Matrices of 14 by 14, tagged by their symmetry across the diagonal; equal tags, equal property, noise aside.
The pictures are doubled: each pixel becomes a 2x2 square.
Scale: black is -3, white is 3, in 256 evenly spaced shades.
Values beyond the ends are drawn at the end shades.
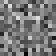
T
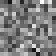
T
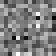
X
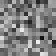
X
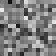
X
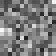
T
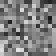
X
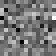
T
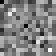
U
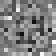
U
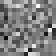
X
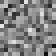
U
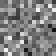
U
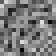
U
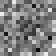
U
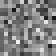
T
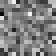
X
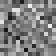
X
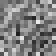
U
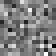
X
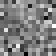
X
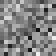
U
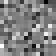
X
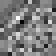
U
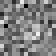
U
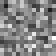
T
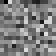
T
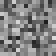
T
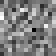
T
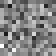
T
